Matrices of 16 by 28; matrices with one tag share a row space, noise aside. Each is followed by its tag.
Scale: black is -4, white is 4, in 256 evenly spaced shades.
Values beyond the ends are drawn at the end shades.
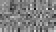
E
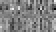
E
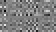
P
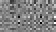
E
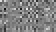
P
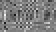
P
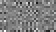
P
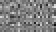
E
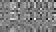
E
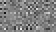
P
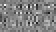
P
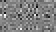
P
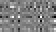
E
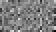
E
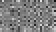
E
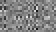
P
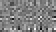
E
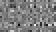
E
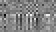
P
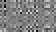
P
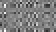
P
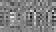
E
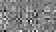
P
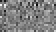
P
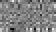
E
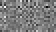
P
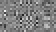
P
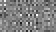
P
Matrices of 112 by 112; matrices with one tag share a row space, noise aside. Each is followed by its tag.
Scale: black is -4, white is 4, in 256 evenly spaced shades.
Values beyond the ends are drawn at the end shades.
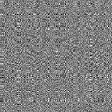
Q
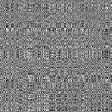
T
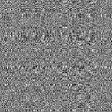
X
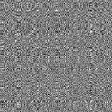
Q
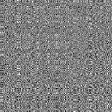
Q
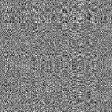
X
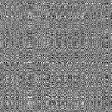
T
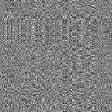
X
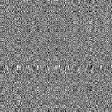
Q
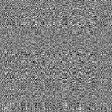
X
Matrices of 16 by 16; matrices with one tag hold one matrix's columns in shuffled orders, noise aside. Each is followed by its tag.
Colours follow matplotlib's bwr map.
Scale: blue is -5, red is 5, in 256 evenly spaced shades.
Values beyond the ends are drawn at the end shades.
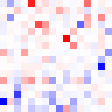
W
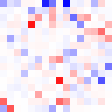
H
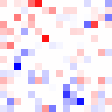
W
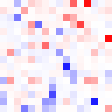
W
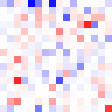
H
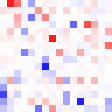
W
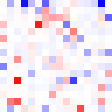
H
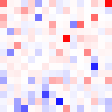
W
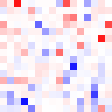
W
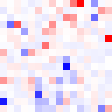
W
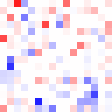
W
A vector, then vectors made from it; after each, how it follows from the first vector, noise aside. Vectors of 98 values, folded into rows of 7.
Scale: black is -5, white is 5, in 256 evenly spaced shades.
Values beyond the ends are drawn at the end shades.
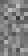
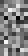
scaled up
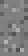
partly zeroed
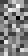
scaled up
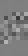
partly zeroed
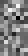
scaled up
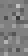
partly zeroed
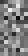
scaled up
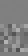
partly zeroed
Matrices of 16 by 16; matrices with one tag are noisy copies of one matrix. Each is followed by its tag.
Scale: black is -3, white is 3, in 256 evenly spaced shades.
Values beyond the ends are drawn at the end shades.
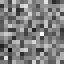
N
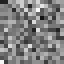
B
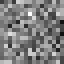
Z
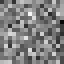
Z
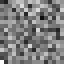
B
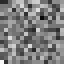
B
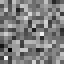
N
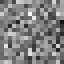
Z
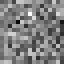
Z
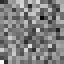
B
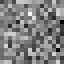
Z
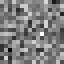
N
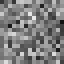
Z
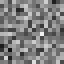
N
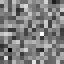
N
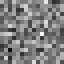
N
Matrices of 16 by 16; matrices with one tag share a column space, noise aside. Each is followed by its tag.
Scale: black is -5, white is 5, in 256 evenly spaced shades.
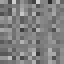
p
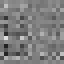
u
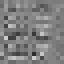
u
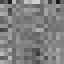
p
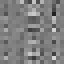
p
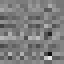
u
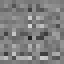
u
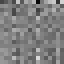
p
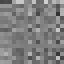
p
